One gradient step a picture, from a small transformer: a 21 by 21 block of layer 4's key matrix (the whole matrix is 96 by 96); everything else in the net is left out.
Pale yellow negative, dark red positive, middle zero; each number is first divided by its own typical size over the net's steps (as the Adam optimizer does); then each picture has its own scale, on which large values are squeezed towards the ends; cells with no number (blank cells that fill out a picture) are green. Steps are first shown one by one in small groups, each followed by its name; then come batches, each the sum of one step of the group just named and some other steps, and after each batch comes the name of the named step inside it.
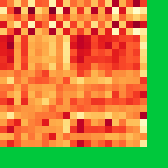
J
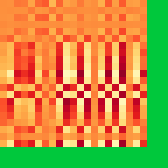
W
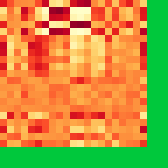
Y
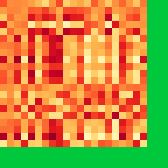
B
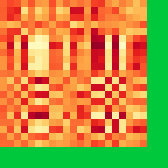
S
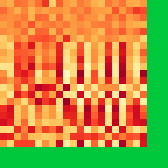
W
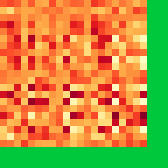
S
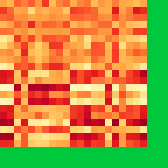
S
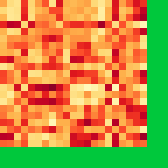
J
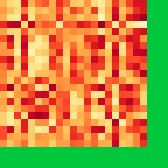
S
